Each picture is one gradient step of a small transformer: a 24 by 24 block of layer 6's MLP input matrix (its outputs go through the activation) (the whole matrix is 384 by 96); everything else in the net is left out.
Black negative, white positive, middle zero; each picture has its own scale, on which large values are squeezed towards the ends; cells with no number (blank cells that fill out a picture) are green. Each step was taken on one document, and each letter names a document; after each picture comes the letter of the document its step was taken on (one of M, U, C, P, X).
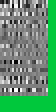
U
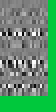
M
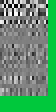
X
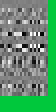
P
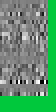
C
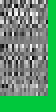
X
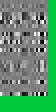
C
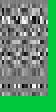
P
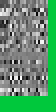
U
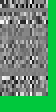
X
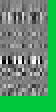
M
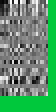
U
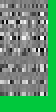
C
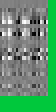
P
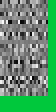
X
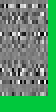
C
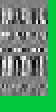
P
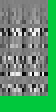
M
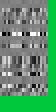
M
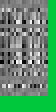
M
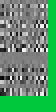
U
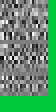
X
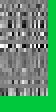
C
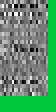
X
